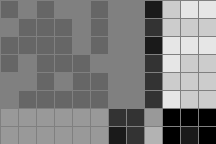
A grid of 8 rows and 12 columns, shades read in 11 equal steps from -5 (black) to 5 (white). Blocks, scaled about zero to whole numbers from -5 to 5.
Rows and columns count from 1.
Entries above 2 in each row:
3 3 3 3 3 3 0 0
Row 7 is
1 1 1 1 1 1 -3 -3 1 -5 -5 -5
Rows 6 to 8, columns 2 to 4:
-1 -1 -1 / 1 1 1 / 1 1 1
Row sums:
4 2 3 3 3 2 -14 -13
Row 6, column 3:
-1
